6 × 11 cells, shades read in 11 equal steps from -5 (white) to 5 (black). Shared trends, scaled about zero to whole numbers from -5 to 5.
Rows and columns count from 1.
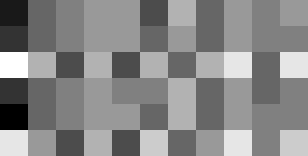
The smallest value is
-5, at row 3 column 1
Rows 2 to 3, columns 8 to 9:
1 -1 | -2 -4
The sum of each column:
6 1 4 -8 1 -1 -5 1 -12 2 -8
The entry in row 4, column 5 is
0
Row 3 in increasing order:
-5 -4 -4 -2 -2 -2 -2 1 1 2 2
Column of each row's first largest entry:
1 1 3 1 1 3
